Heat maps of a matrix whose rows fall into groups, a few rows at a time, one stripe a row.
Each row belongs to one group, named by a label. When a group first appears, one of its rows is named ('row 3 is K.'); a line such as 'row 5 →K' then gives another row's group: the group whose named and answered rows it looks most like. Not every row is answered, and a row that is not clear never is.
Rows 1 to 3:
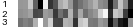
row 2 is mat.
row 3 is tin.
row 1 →mat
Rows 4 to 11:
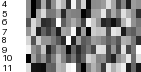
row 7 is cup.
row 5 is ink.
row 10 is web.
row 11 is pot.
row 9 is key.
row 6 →web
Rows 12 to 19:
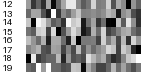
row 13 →mat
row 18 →web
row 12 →pot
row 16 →key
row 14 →ink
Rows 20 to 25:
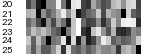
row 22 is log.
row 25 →mat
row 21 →cup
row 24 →key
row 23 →tin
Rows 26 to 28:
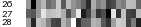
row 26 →ink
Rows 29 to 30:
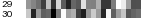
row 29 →log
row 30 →pot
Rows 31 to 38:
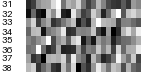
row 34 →web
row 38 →cup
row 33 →cup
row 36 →web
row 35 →tin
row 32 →log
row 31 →tin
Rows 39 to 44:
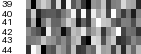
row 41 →cup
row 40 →cup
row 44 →web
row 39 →ink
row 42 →log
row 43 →tin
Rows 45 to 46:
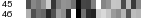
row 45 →cup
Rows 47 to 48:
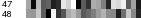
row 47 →pot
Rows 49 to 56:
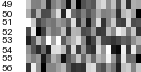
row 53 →tin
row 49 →key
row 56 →web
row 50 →mat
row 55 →mat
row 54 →key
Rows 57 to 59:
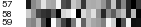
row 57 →tin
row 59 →mat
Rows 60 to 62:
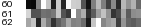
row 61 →key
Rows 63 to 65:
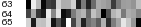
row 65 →ink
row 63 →web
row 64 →log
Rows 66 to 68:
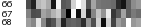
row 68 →web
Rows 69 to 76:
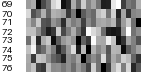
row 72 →web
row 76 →log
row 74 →cup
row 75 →ink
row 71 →mat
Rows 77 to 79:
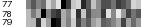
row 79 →cup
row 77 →tin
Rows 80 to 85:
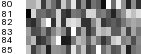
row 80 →pot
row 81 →web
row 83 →key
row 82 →tin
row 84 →log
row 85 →key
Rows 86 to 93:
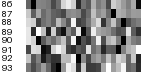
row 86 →pot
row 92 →pot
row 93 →pot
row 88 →cup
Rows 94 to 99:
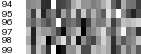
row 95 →pot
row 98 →key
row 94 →mat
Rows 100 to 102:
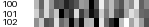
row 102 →log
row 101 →ink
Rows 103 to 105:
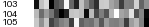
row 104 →pot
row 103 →web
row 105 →mat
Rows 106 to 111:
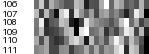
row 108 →log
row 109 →log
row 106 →cup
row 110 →pot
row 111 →mat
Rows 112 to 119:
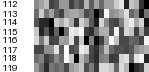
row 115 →pot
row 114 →log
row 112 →mat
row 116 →key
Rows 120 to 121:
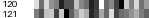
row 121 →ink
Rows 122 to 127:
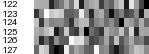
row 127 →web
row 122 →mat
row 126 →pot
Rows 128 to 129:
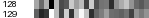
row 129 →tin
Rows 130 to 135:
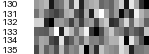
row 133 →tin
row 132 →log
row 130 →mat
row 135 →cup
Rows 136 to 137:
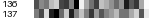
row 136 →tin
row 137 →web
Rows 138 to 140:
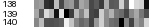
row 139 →ink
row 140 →web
